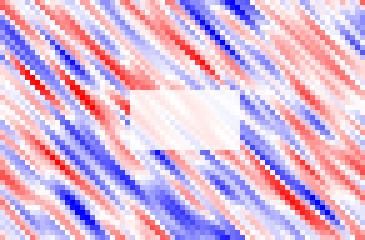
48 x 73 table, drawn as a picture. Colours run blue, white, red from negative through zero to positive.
Grain: diagonal, down to the right. Average level on the scale: 50%. Slope: none. Odd patch: calmer, in the centre. Calmest part: centre. Mirror symmetry: none. Odd rows or columns: none.
